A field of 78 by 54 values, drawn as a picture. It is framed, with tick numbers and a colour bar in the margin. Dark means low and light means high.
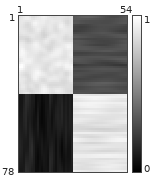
The table splits into 2 rows of 2 panels. Panel 1,1: very high, blotchy, faint in contrast. Panel 1,2: low, streaked across, faint in contrast. Panel 2,1: very low, streaked downward, faint in contrast. Panel 2,2: very high, streaked across, faint in contrast.
